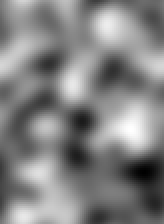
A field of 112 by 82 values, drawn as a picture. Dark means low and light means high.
Lone odd cells: none. Grain: smooth. Histogram: bell-shaped. Mirror symmetry: none. Ninth with the highest average: middle right. Odd rows or columns: none. Ninth with the lowest average: bottom right.
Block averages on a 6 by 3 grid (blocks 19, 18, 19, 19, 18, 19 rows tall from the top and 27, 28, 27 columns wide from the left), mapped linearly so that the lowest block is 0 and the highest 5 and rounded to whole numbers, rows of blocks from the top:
333 / 333 / 233 / 225 / 310 / 431
